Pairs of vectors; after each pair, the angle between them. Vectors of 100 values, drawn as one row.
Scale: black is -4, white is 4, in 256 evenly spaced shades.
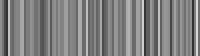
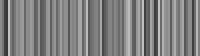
nearly parallel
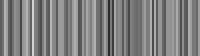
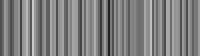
nearly parallel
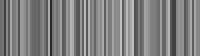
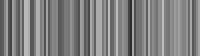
orthogonal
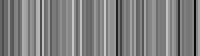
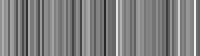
nearly opposite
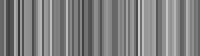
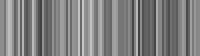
nearly opposite
